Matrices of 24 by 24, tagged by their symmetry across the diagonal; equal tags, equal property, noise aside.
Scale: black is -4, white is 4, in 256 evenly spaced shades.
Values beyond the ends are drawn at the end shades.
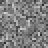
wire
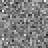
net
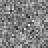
wire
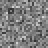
wire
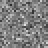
net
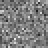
net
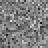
net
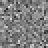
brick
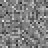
brick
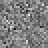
brick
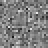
brick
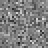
brick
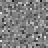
brick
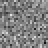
net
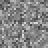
wire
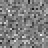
net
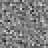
brick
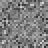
wire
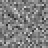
brick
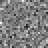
wire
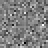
brick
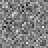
wire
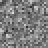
wire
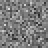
wire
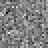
net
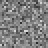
net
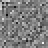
wire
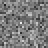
net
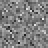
brick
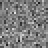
net
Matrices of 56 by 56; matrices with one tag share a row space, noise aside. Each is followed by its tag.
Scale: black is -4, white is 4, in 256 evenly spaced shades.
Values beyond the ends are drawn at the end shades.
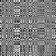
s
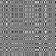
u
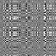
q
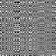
s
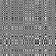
u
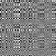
s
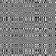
u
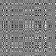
u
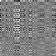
s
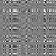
q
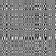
u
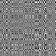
u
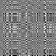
q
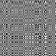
u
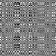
s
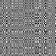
u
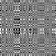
s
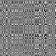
u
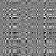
q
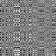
s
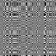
q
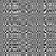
q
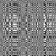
q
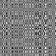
u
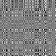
u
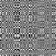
s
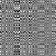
s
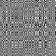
u
